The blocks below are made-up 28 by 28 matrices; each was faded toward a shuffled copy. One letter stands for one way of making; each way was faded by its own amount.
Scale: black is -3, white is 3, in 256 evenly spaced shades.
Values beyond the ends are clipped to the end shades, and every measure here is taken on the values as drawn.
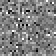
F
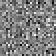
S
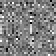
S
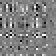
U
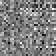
S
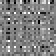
U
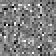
F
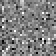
F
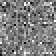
S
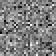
S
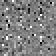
F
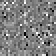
F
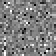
F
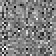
S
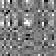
U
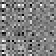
U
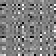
U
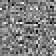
S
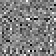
S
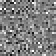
S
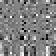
U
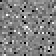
F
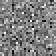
F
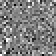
S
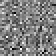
S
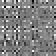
U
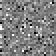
F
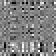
U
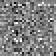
S
